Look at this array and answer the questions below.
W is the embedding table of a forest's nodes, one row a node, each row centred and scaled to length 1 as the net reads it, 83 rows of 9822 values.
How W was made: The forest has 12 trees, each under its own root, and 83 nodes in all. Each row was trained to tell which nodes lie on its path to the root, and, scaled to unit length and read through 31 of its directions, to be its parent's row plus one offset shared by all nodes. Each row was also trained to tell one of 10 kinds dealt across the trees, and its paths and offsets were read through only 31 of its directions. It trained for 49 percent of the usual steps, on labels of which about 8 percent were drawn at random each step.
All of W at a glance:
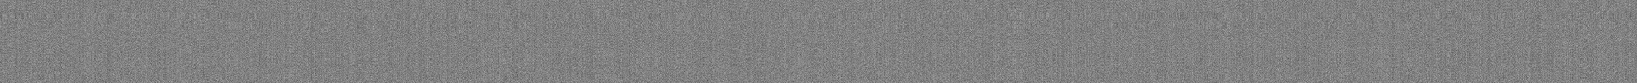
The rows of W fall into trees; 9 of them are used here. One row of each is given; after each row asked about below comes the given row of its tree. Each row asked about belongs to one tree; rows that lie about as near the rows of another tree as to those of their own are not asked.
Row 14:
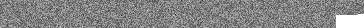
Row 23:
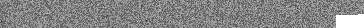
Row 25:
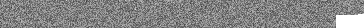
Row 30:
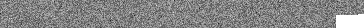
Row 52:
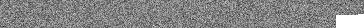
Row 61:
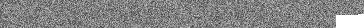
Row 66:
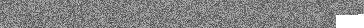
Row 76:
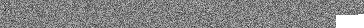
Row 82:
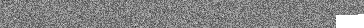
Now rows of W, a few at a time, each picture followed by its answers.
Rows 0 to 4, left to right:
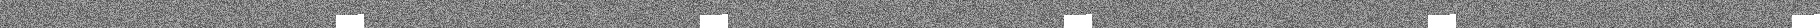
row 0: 14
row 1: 25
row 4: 61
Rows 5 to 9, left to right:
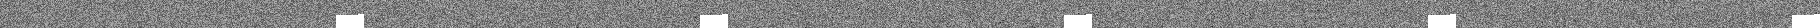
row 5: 30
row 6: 52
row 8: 30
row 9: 52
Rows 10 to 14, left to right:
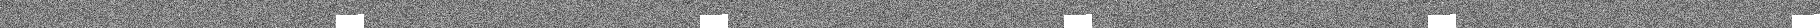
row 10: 14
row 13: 66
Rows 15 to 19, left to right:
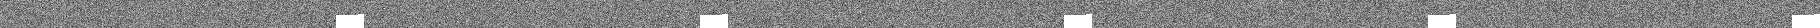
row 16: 52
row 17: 30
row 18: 23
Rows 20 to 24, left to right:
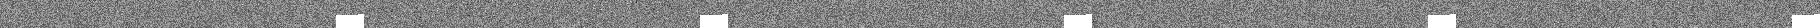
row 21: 76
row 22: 23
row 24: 61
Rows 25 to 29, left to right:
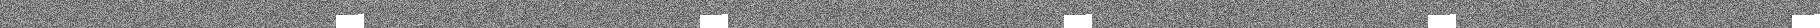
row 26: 23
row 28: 23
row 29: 66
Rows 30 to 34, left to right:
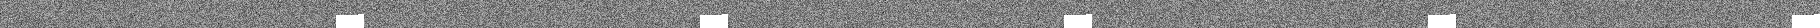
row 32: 30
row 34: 61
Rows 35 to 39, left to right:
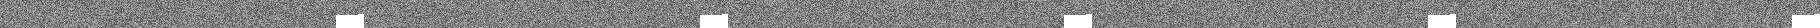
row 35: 82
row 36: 66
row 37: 23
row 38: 82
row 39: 61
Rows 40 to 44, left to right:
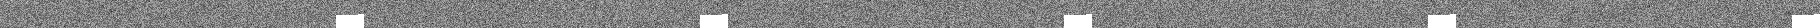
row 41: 14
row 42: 61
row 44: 66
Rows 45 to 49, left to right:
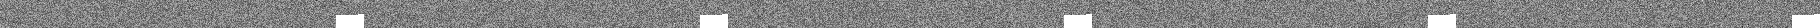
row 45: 76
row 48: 14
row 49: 52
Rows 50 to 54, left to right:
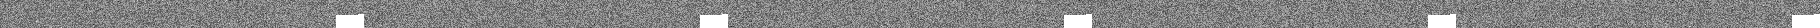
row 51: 52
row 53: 61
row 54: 23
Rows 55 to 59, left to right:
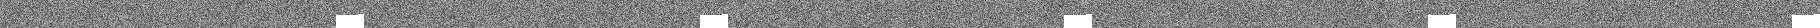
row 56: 52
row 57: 61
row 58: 23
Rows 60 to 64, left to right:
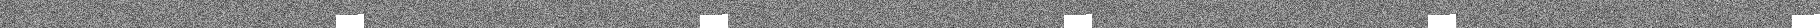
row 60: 23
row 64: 61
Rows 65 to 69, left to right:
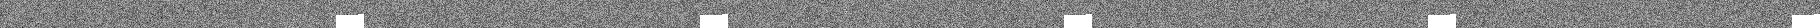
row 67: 23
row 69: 52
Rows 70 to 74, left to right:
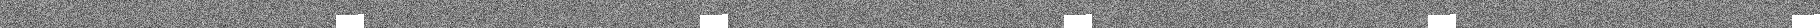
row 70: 52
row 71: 14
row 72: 23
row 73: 61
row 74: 52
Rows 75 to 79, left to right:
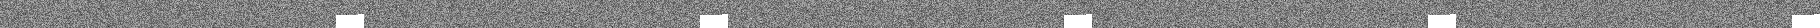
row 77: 52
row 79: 76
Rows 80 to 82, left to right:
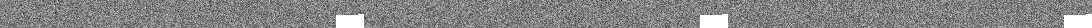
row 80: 30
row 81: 61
